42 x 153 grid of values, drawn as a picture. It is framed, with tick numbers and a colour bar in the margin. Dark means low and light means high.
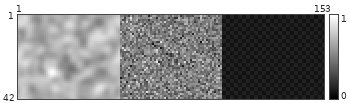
It is made of 1 by 3 panels. Panel 1,1: high, blotchy. Panel 1,2: middling, fine-grained, strong in contrast. Panel 1,3: very low, checkered, faint in contrast.
